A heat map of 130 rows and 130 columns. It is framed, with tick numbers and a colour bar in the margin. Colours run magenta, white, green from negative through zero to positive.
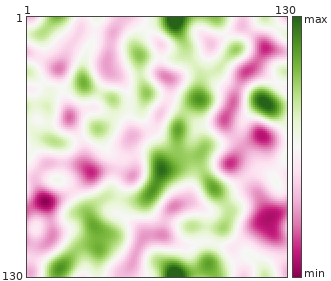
There is no overall slope. Neither half mirrors the other. The field is smooth, with broad soft blobs. No lone cell stands out from its neighbours. No row or column stands out.
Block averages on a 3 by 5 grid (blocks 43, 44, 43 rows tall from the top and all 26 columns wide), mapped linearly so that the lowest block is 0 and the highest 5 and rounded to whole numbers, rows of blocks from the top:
3 2 4 4 2 | 2 2 5 4 1 | 2 5 3 5 0
